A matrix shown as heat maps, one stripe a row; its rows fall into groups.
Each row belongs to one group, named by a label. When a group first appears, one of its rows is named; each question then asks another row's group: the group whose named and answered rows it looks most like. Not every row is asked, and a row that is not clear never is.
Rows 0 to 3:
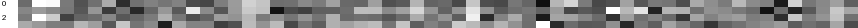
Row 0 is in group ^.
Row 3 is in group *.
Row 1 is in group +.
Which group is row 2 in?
^
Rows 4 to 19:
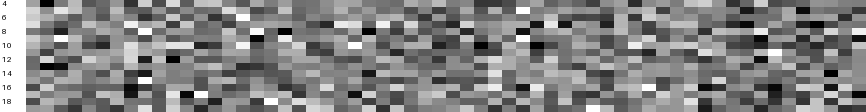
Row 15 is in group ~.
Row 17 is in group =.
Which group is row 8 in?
~
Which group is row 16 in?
+
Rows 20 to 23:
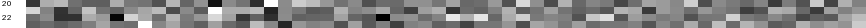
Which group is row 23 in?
~
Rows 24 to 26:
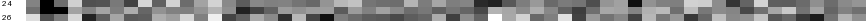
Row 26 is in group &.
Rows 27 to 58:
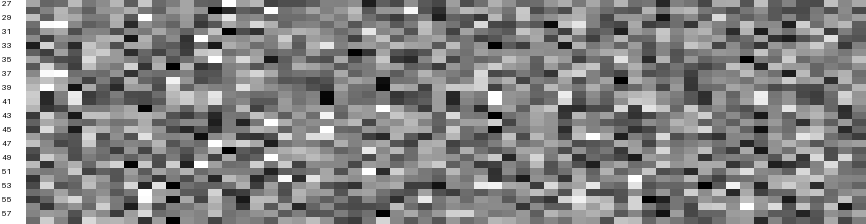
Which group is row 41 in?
&
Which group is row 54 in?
~
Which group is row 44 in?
*
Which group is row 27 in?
~
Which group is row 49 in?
*
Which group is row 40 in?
&
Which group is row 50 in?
=
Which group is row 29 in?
~
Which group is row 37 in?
^
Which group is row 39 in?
^
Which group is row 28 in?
*
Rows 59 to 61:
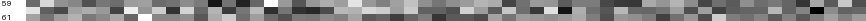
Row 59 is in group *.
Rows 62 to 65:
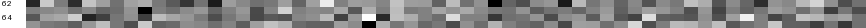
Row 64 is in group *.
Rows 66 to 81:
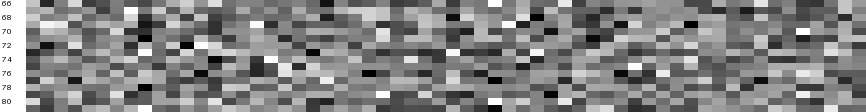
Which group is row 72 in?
=
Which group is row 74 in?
*
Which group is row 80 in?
&
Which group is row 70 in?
^
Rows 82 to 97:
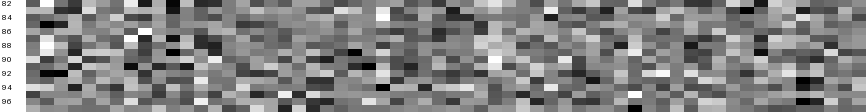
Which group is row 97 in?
&
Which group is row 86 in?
~
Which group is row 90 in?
&
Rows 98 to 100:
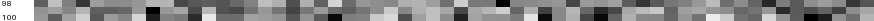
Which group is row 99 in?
+
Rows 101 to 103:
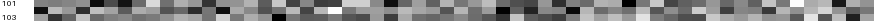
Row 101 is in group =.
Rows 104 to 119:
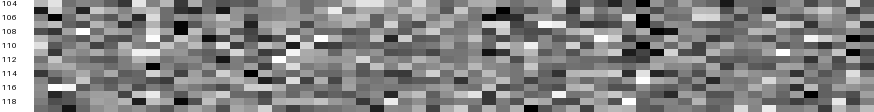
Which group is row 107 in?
*
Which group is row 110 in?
&
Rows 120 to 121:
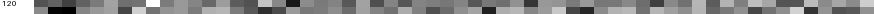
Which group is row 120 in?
~
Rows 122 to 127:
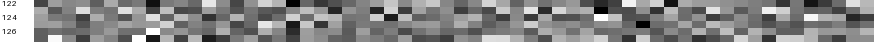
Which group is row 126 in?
~
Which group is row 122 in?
+
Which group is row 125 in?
&
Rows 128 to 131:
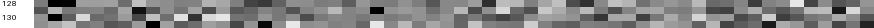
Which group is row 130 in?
=
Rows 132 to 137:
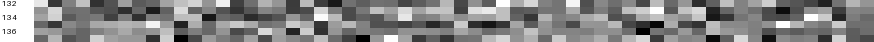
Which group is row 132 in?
&
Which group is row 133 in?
+
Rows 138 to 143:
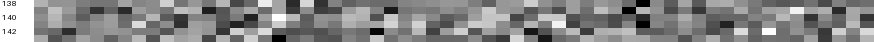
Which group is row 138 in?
&
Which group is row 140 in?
*
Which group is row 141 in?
*
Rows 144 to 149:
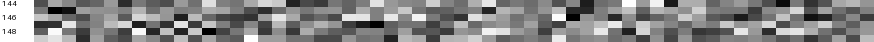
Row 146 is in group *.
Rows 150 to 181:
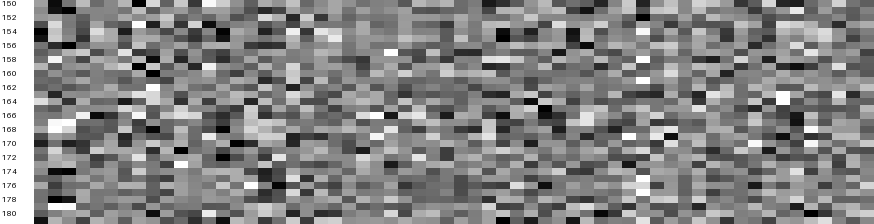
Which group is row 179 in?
^
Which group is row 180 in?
+
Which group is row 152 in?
&
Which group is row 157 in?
^
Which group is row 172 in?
*
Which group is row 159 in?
=
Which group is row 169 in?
+
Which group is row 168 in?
^
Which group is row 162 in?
~
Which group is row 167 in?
^
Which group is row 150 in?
=
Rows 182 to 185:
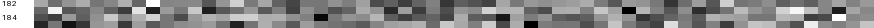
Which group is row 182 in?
~
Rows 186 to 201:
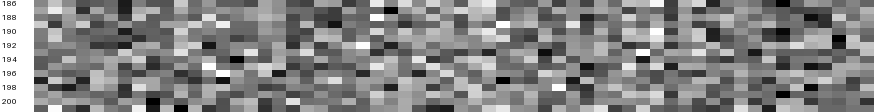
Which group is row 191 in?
+
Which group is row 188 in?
+
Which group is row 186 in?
+
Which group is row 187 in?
^
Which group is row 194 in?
*
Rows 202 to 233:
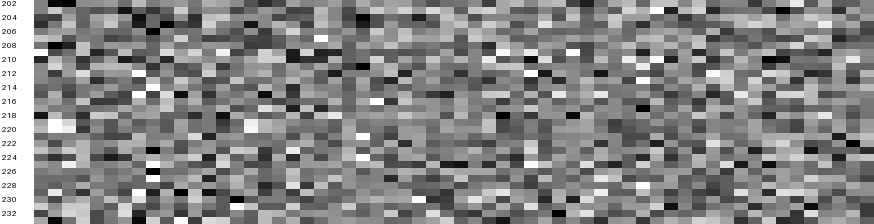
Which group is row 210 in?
+
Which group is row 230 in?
*
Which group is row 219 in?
^
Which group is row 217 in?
&
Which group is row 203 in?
+
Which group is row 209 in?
&
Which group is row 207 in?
+
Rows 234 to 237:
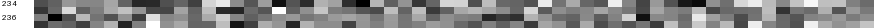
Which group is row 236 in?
=
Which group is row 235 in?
*
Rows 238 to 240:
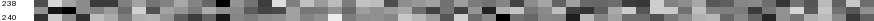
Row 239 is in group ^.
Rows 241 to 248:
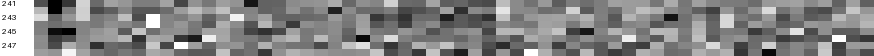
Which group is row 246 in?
=
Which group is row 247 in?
=
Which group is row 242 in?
&
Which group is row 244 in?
~
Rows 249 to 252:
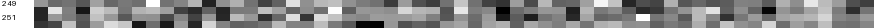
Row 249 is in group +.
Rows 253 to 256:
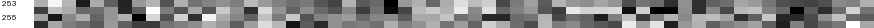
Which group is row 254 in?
^
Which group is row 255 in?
=
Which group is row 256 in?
+
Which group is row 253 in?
^
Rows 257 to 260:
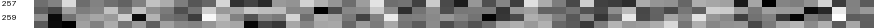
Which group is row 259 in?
=
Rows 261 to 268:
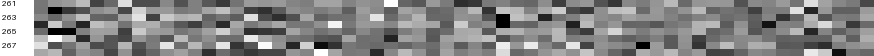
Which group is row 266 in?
^
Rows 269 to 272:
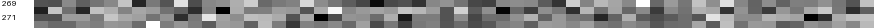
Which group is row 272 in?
~
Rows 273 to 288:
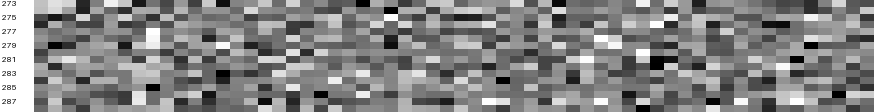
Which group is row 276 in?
+
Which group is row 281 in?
^
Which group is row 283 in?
*
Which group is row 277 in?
~
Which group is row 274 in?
^
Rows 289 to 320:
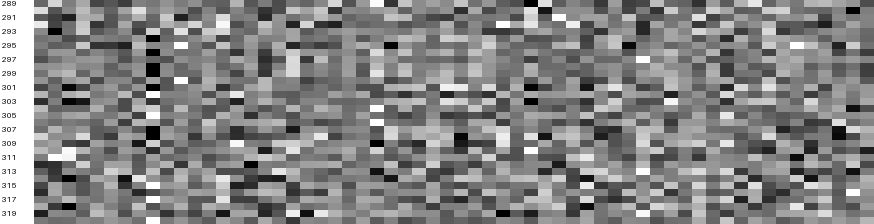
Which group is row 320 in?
~
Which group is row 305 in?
~
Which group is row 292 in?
&
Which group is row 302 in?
~
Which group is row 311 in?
^
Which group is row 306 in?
+
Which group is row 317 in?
~
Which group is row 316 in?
+
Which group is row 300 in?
=
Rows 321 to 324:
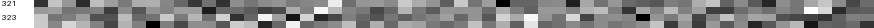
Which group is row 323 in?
&
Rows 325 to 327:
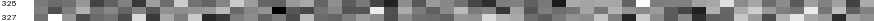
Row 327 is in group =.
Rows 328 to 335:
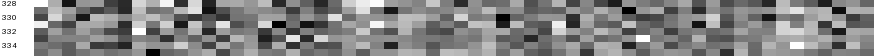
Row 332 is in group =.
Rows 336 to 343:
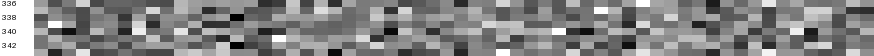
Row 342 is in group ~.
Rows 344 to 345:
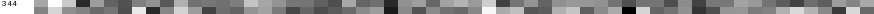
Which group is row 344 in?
^
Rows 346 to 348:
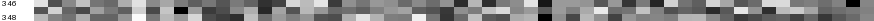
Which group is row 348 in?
*
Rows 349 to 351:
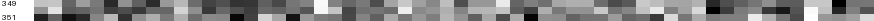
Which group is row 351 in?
~
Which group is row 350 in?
+
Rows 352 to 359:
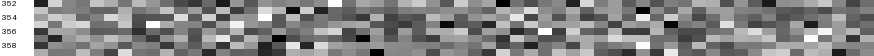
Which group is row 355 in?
~
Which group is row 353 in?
&
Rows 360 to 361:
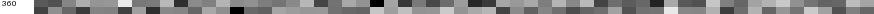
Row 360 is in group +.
